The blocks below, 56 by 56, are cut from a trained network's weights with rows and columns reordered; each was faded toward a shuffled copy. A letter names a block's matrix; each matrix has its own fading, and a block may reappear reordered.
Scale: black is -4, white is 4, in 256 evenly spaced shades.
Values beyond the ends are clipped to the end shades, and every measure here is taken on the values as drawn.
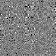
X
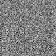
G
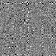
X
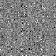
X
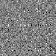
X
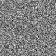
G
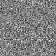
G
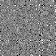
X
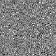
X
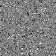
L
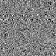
X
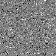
L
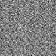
G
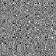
X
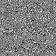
L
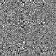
X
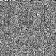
G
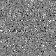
L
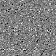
L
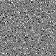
L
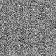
G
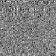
X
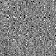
X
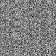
G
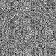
G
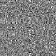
X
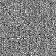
G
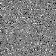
L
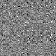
X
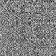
G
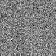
G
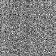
G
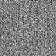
G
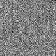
G
